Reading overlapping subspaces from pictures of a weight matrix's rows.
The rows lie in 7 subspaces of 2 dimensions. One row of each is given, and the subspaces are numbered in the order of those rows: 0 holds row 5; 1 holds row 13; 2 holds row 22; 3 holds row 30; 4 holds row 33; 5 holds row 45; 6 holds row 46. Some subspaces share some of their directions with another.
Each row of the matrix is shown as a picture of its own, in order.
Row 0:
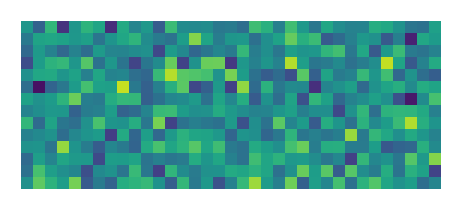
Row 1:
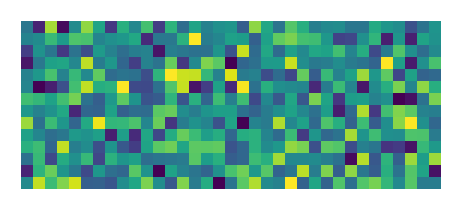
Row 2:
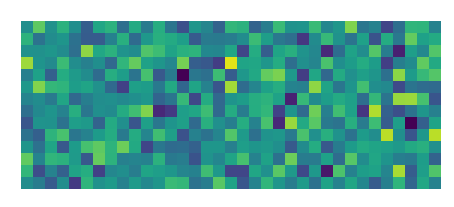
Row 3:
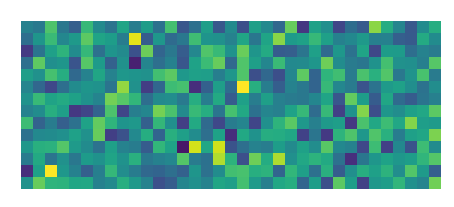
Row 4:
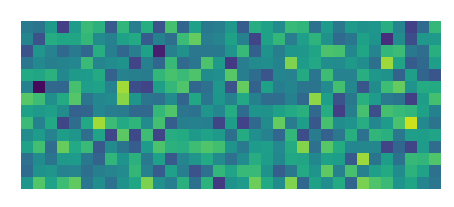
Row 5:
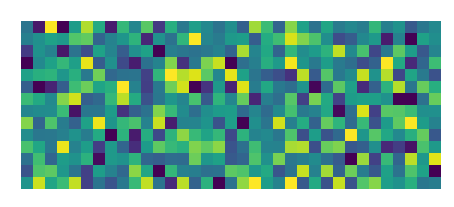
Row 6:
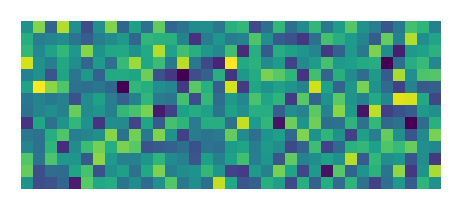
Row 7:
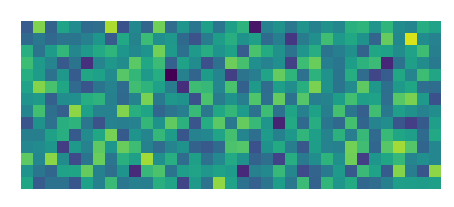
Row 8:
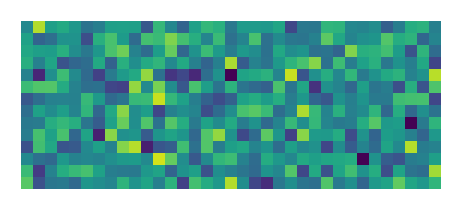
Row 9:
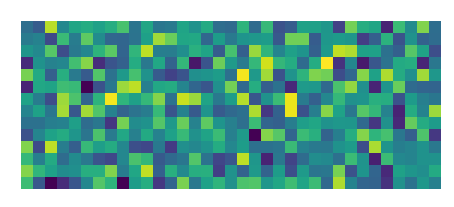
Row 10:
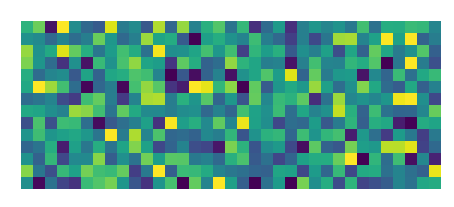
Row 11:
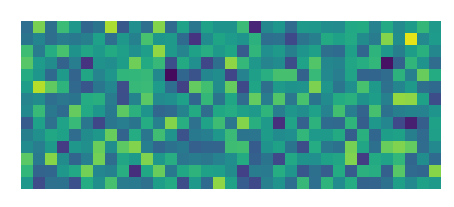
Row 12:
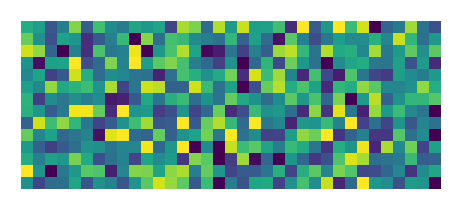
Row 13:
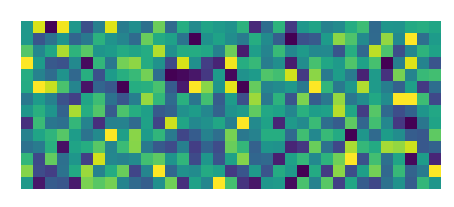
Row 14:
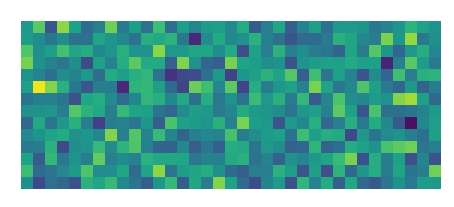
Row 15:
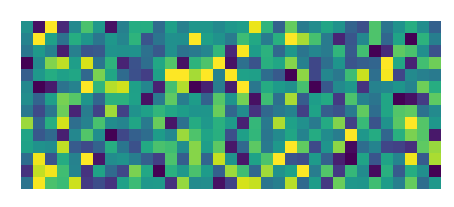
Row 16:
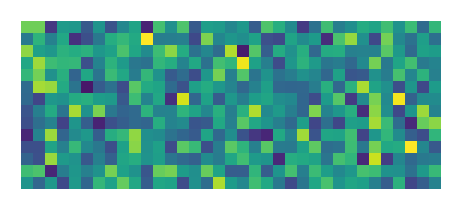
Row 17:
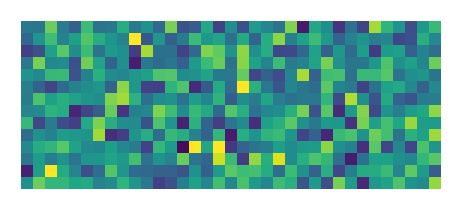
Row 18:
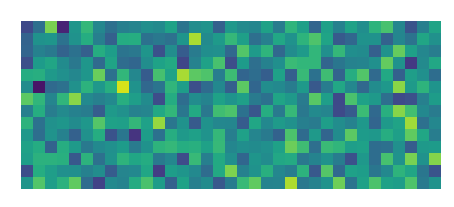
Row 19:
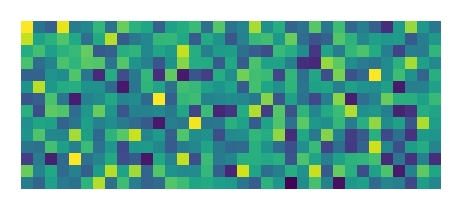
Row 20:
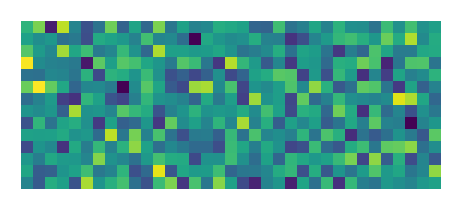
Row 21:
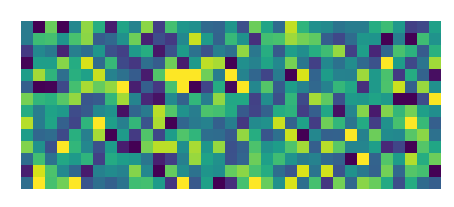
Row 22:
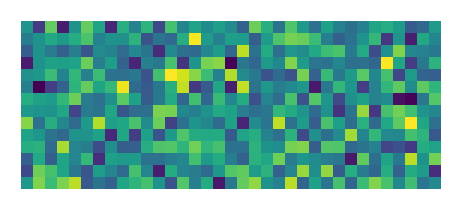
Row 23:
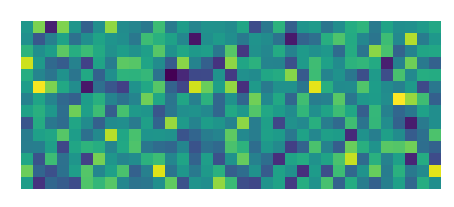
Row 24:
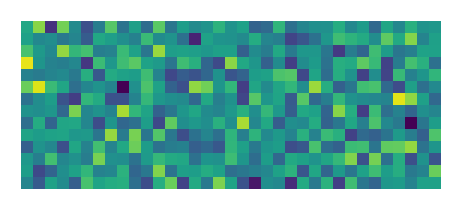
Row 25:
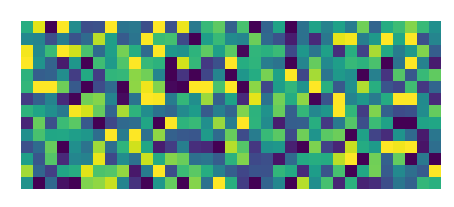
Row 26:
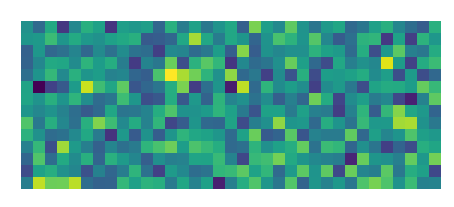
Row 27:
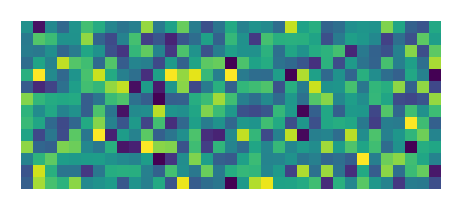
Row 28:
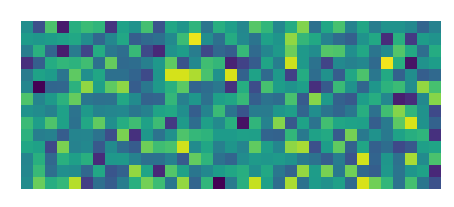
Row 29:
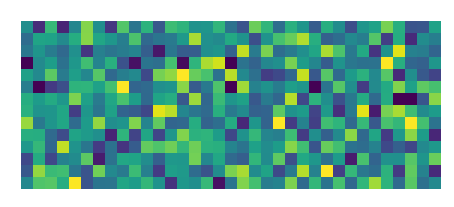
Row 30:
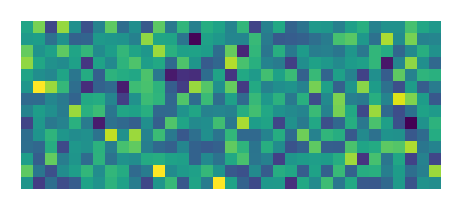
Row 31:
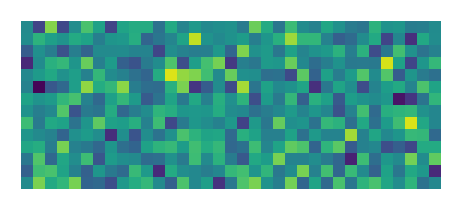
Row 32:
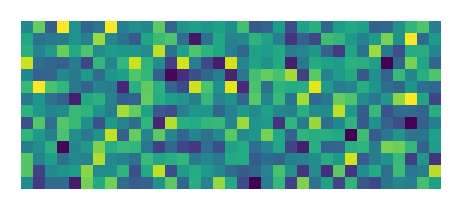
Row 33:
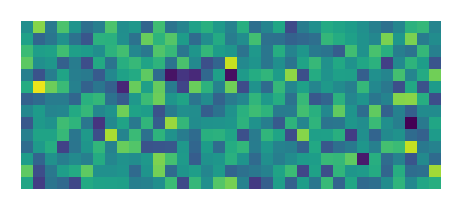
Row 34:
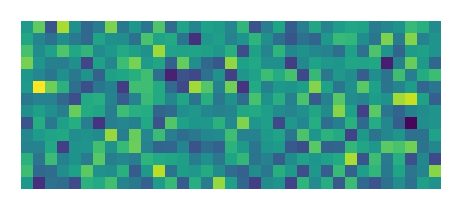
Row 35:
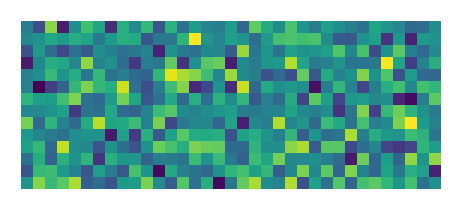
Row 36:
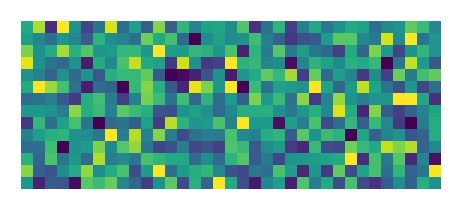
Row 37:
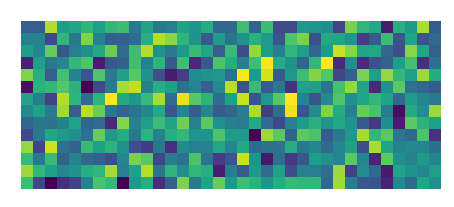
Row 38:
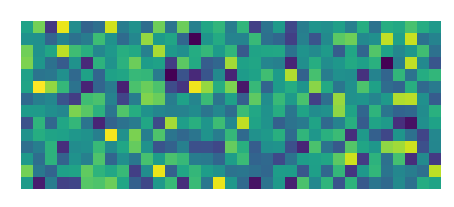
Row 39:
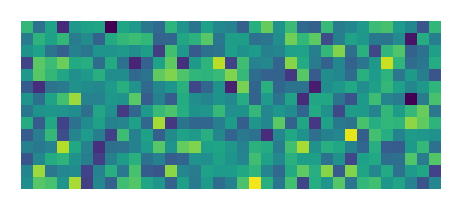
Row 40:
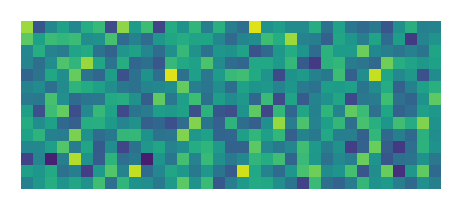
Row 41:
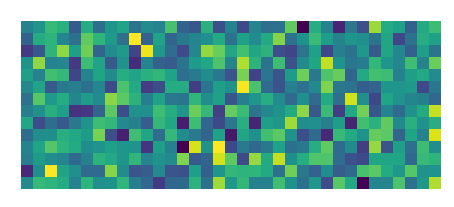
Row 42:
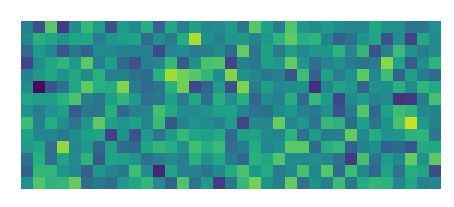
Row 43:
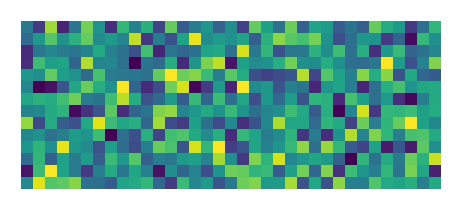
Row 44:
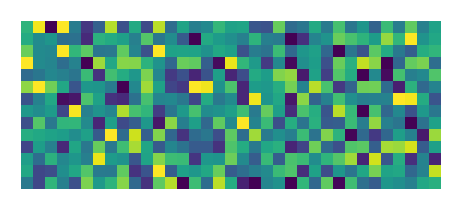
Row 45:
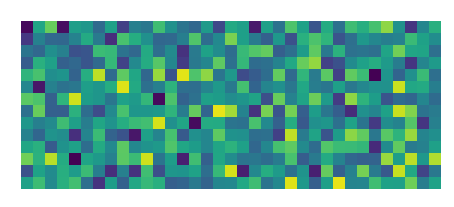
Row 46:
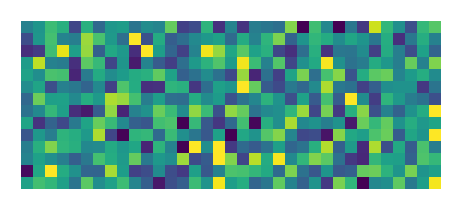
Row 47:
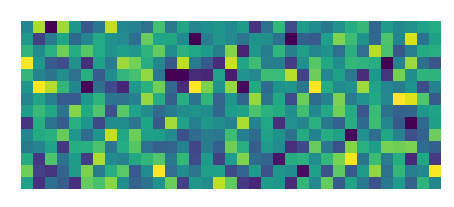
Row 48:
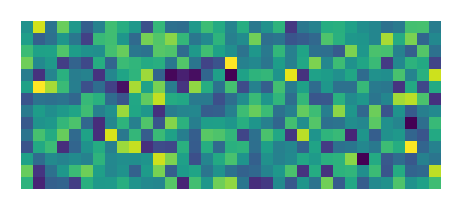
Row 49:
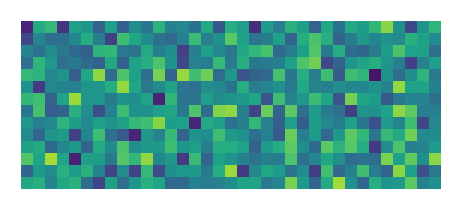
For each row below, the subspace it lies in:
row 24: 0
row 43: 6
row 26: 0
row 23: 1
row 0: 3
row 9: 0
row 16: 3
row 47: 1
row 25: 2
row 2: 2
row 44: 0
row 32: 3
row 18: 5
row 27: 4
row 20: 0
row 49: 5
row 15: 1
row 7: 5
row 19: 5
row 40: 5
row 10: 2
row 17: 6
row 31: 1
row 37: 0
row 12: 6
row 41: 6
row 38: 2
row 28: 6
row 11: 5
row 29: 2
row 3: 6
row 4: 1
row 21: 4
